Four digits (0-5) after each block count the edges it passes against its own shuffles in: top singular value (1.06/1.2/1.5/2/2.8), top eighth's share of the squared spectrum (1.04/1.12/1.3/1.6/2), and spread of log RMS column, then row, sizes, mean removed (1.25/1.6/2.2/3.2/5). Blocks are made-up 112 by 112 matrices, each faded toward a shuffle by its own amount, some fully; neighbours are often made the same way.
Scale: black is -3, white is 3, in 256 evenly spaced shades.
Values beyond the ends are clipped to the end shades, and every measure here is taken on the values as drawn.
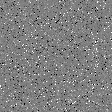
0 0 0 0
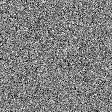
0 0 0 0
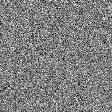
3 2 0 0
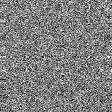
3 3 1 1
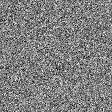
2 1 0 0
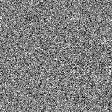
3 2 1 1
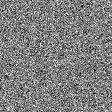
0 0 0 0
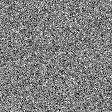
0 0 0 0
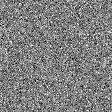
0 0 0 0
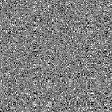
4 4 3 2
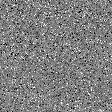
0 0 0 0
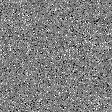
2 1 0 0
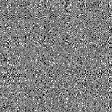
4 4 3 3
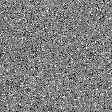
2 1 0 0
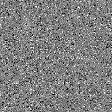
3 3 1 1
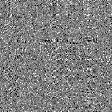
4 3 2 2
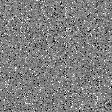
3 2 1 1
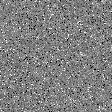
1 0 0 0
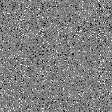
3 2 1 1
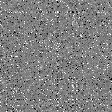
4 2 1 2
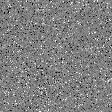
1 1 0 0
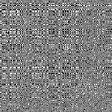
5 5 3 4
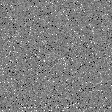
2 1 0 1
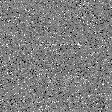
2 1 0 0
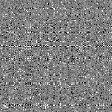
5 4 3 3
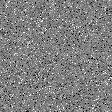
2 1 0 0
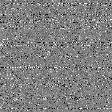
2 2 0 3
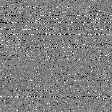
2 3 0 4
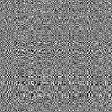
5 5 4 4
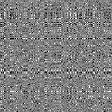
5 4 3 3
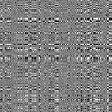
5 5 4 4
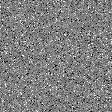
3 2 0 0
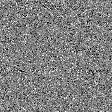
0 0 0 2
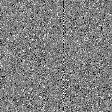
2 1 2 0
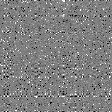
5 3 2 2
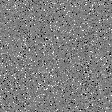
3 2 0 0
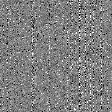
2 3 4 0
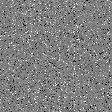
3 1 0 0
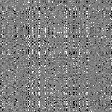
5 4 4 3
